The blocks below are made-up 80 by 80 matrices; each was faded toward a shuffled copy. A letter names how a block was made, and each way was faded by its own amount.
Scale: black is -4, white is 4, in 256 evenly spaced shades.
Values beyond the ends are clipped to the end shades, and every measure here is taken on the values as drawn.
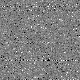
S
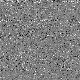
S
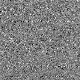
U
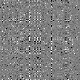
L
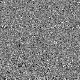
U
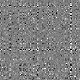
L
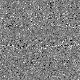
U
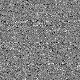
U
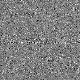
U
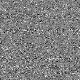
U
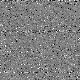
S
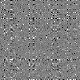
L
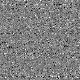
U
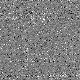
S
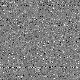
S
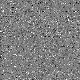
S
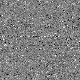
S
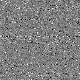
S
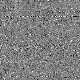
U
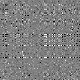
L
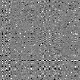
L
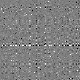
L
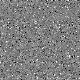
S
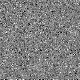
U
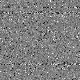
S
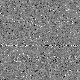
S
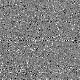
S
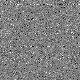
S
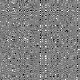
L
